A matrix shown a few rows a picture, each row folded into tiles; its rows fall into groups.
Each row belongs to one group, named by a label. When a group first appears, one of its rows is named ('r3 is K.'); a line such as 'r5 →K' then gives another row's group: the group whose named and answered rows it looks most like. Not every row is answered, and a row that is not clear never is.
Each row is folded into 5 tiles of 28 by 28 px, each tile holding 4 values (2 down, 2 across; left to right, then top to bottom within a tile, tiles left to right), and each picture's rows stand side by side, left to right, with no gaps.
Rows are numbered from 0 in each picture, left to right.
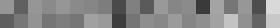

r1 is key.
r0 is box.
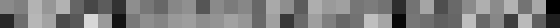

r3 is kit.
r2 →box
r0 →box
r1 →key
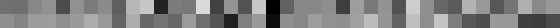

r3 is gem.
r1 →kit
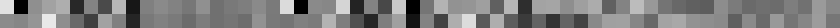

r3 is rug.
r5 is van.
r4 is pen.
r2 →kit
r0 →kit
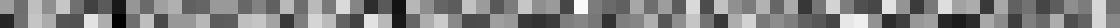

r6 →gem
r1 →pen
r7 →van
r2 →box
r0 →box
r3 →gem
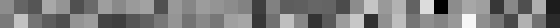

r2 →van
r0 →gem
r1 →box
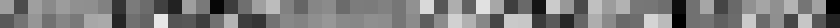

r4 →box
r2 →key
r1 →gem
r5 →kit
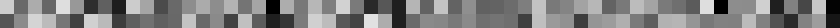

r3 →van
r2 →box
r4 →pen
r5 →kit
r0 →box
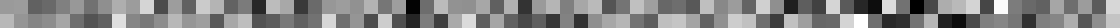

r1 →box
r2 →kit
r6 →gem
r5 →box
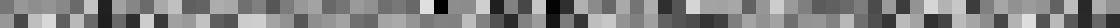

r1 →pen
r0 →rug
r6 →van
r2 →pen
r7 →rug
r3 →kit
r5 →pen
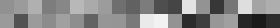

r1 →gem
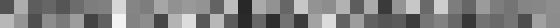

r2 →rug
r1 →rug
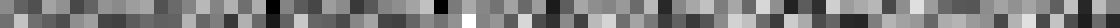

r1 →kit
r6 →pen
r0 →gem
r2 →gem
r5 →box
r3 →kit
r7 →rug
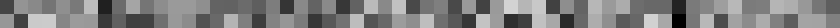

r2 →van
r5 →pen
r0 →rug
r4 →box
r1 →box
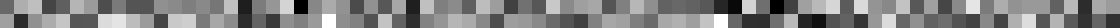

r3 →box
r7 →rug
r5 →gem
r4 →pen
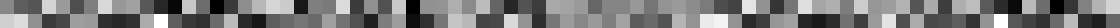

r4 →van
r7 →gem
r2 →kit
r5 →gem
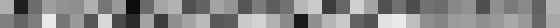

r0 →kit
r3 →key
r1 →pen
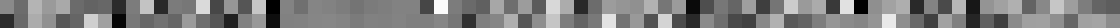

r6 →kit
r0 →box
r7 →pen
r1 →kit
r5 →van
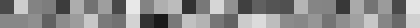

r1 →pen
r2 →key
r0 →key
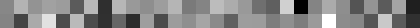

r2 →kit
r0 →rug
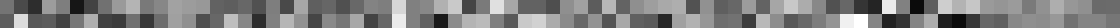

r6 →gem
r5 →van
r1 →box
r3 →pen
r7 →pen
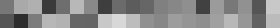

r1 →key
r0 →pen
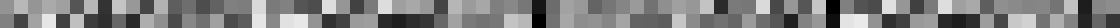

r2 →gem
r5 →kit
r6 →gem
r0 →rug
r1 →van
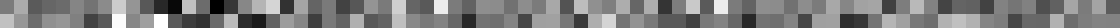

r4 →rug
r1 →gem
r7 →van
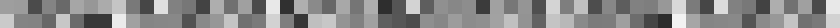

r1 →key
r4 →van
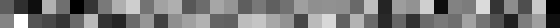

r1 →pen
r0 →gem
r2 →rug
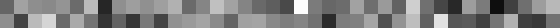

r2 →key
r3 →gem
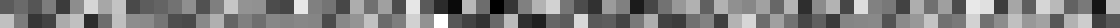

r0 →van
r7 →box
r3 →gem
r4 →gem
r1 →van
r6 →key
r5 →rug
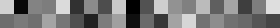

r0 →kit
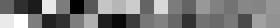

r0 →gem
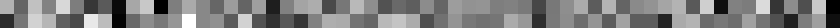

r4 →van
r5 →kit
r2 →pen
